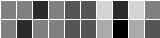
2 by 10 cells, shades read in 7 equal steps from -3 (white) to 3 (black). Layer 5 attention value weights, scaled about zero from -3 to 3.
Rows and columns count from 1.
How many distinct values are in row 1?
4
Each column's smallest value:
0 0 0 0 1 1 -2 2 -2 0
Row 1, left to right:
0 0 2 0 1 1 -2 2 -2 0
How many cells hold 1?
5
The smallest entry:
-2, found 2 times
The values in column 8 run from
2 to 3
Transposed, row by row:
0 0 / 0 2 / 2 0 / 0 0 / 1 1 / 1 1 / -2 -1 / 2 3 / -2 -1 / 0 1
